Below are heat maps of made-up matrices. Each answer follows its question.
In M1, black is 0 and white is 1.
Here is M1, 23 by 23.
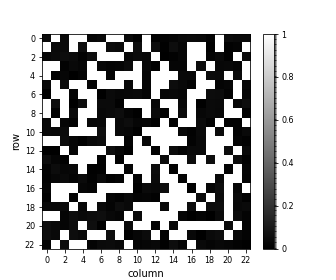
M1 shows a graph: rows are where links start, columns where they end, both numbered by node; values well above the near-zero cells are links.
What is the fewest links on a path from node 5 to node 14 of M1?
2
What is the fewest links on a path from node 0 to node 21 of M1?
2
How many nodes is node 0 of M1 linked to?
7
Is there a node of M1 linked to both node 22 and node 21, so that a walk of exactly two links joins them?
no
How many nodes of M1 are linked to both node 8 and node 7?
7
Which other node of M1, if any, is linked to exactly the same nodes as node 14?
node 20
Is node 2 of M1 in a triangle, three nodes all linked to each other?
yes
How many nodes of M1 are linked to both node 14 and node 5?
8
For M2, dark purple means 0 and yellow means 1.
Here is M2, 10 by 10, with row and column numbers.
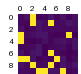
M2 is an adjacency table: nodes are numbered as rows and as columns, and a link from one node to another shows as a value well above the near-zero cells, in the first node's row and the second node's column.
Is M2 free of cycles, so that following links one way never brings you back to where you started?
yes
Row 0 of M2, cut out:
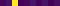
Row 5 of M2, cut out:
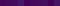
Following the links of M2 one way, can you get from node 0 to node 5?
no
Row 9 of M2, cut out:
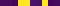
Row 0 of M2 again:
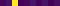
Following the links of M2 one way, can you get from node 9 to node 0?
yes
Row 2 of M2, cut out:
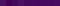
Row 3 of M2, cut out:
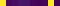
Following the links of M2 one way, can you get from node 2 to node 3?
no
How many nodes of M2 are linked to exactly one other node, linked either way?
0
